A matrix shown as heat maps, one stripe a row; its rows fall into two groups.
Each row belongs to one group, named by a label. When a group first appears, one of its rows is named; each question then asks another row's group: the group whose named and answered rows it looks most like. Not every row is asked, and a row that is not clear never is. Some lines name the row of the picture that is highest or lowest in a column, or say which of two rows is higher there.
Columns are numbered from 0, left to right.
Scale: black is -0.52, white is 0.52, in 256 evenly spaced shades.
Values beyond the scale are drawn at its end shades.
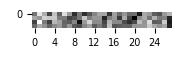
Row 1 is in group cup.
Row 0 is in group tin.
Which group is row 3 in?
cup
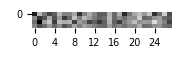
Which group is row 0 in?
cup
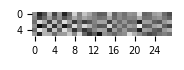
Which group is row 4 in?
tin
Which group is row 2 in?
tin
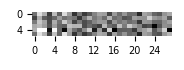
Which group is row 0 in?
tin
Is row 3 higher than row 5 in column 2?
No
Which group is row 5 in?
tin
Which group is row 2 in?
tin
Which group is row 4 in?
cup
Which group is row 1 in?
cup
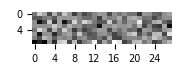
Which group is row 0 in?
tin
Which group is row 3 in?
cup
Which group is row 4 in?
tin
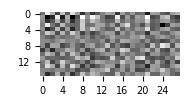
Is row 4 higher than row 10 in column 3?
Yes
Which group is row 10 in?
tin
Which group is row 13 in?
tin
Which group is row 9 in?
cup
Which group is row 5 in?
tin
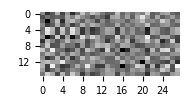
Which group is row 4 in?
tin
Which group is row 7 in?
cup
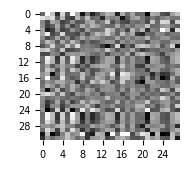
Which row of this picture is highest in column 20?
30
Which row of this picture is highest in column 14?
30
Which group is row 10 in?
cup
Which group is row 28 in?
cup
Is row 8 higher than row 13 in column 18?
No
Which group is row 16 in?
cup
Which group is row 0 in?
tin
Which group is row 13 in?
cup
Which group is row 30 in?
cup
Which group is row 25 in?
tin
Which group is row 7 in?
tin
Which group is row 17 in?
cup
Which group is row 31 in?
cup
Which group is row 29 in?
tin
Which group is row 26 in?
tin
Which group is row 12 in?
tin
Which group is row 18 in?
tin
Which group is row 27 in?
tin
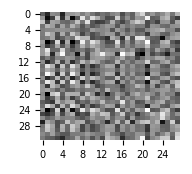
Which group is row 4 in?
cup
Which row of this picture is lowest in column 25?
10
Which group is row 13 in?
tin
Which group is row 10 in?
cup
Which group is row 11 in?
cup
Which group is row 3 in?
tin
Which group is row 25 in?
cup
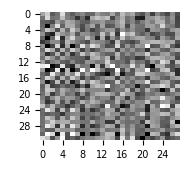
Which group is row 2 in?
cup
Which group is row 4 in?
tin
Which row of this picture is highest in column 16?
5
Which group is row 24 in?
tin
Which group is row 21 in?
cup
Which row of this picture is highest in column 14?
13
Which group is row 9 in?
tin
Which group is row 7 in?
cup
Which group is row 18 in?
cup
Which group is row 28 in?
tin
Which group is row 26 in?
tin
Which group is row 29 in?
cup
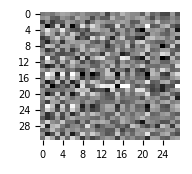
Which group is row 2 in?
cup
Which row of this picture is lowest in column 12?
10
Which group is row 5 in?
tin
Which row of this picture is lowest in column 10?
15
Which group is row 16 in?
tin
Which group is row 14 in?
cup
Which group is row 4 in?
cup
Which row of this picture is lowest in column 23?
28
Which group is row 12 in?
tin
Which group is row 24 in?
tin
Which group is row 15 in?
tin
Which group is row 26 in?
cup
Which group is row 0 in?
cup
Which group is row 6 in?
cup
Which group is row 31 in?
tin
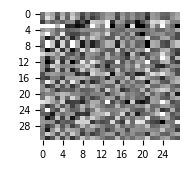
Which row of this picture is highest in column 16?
25
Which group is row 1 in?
tin
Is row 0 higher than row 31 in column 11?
No
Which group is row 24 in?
cup
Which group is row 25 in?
cup
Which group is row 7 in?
tin
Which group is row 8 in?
tin
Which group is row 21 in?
tin
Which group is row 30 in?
tin
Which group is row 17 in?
tin
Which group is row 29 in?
cup
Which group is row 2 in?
cup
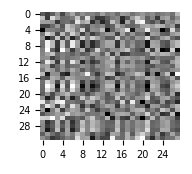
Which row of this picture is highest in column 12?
4
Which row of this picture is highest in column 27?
15
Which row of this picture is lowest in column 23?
15
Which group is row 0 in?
cup
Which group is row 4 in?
cup
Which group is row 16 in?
cup
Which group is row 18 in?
tin
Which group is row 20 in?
cup
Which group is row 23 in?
tin
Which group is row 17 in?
tin
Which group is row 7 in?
tin
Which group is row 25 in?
cup
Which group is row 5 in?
tin
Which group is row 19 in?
tin
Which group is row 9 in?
cup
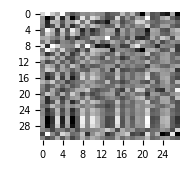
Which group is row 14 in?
cup
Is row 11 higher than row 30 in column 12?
No
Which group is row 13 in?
tin
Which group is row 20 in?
tin
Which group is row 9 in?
cup
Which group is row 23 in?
cup
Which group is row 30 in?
cup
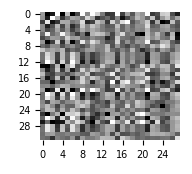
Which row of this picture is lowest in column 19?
5
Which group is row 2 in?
cup
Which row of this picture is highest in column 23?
27
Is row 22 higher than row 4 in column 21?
No
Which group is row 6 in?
cup
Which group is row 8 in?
cup
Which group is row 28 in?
tin
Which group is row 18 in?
cup
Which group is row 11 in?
tin
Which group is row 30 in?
cup
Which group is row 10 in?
tin
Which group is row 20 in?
tin
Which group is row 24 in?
tin
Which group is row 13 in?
cup
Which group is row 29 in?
tin
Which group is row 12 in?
tin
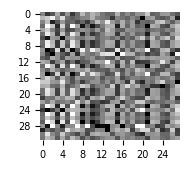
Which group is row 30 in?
cup
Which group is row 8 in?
tin
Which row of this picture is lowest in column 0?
29
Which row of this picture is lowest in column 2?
10
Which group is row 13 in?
tin
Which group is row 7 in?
tin
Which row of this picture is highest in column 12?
10
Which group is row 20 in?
tin
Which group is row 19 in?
tin
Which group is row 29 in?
cup
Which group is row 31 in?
tin
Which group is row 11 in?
cup
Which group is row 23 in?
tin
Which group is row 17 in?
cup
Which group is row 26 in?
tin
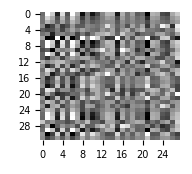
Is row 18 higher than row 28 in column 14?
No
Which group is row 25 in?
tin
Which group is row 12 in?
cup
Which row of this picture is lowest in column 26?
3
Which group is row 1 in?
tin
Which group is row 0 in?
tin
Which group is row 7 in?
tin
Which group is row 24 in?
tin
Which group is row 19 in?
cup
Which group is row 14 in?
tin
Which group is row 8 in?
tin
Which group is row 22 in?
tin
